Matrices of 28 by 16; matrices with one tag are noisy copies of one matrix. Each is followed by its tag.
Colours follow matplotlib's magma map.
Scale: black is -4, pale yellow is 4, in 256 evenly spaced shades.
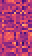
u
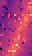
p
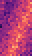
p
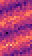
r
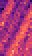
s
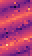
r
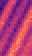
s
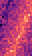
p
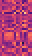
u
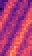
s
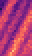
s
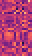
u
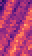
s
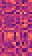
u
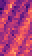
s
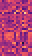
u
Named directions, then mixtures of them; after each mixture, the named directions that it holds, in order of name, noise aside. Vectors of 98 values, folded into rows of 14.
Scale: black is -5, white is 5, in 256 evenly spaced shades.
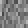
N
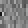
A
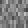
A, N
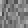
N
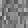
N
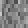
N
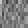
N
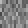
A, N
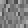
N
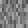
A, N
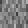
A, N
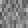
A, N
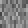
A, N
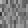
A, N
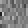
A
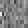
A, N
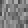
N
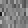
A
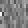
A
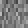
N
